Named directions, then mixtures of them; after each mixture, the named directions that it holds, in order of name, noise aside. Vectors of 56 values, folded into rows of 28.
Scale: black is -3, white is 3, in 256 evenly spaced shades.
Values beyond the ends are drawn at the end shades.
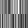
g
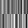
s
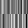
s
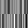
g, s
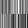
g, s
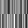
g, s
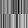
g, s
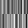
s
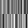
s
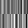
s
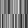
g, s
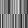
g, s
